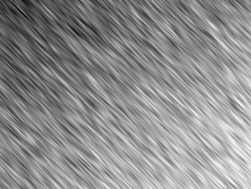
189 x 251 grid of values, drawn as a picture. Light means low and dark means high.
Slope: up to the top left. Ninth with the lowest average: bottom right. Mirror symmetry: none. Grain: diagonal, down to the right.
